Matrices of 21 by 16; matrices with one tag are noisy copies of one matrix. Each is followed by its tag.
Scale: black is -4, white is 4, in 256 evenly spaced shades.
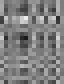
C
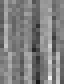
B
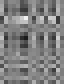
C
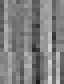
B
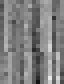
B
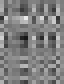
C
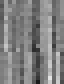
B
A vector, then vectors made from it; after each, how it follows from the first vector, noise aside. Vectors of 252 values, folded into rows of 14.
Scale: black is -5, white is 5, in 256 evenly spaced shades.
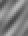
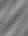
shrunk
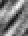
scaled up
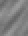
shrunk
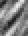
scaled up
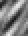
scaled up
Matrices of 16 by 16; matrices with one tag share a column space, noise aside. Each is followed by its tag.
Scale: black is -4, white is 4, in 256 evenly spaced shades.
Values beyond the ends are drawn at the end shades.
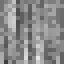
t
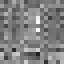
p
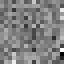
p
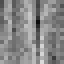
t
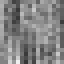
t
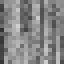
t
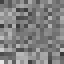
p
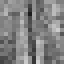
t
